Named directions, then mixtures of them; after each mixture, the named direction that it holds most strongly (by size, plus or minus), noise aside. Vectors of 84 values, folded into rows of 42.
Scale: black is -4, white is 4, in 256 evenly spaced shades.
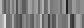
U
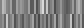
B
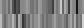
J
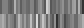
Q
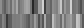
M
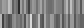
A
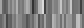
M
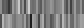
A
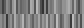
B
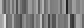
U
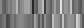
M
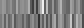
B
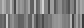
B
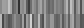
A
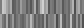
B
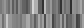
M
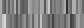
U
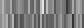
B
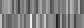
A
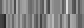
U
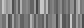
B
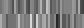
Q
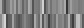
U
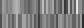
J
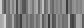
U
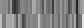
J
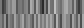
B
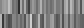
A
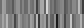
B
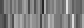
U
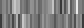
J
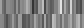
M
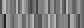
U
